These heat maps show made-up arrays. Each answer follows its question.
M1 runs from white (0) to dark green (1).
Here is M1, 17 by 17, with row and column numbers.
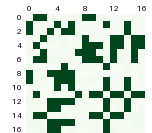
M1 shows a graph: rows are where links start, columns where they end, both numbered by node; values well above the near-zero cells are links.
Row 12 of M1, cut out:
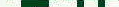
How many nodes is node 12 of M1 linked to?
6
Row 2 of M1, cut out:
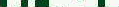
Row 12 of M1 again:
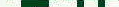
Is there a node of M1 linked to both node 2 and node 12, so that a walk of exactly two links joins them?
yes
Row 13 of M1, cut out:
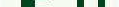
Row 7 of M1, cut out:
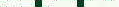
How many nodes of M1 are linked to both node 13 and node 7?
1
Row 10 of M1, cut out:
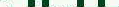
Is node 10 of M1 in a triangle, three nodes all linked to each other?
no
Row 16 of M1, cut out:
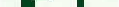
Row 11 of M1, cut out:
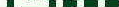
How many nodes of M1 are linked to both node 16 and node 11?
0
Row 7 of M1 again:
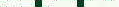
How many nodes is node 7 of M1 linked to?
2
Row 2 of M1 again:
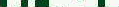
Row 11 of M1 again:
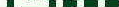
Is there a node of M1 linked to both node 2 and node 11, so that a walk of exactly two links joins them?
no
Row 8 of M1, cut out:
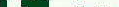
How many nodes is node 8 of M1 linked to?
5
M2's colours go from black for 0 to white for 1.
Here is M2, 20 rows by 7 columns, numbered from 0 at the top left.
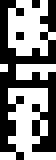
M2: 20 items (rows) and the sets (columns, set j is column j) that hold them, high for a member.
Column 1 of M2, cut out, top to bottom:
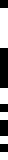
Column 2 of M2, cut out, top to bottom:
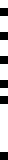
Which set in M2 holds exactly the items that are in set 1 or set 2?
3
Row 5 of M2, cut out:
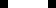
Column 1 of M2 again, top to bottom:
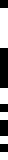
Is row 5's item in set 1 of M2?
yes
